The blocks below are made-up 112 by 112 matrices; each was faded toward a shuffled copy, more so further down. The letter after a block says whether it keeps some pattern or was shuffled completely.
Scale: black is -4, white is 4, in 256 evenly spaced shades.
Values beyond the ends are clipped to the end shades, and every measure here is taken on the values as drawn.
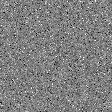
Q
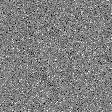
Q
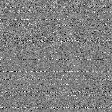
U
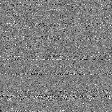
U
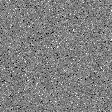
Q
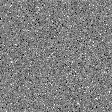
Q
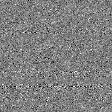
U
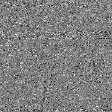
U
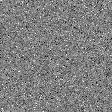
Q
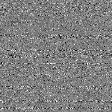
U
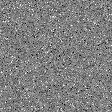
Q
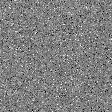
Q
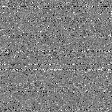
U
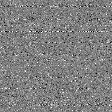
U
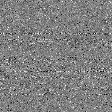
U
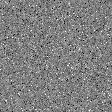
Q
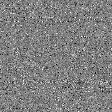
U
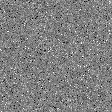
Q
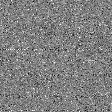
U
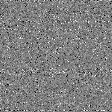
U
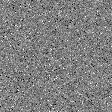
Q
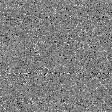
U
